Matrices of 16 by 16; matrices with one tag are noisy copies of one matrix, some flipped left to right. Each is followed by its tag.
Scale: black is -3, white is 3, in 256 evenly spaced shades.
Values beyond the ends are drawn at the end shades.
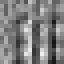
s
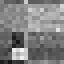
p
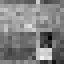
p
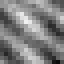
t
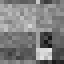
p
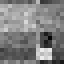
p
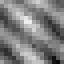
t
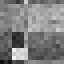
p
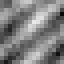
t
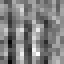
s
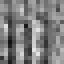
s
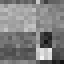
p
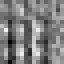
s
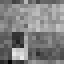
p
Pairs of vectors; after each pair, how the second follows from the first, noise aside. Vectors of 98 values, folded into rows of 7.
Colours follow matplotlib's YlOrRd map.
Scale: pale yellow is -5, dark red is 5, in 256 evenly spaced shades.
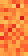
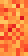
copied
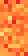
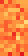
reversed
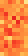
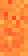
shrunk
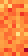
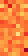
sign-scrambled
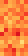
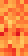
copied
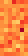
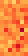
sign-scrambled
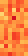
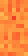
shrunk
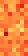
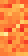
sign-scrambled
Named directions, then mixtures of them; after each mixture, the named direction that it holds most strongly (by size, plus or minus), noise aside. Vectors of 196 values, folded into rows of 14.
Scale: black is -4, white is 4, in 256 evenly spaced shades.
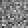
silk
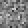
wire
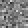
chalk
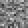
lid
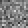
silk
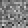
silk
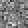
chalk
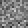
silk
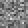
lid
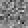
wire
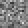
lid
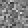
chalk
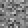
lid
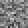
lid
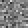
chalk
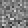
silk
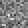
silk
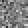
chalk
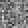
silk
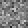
wire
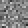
chalk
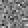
chalk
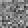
silk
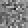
wire
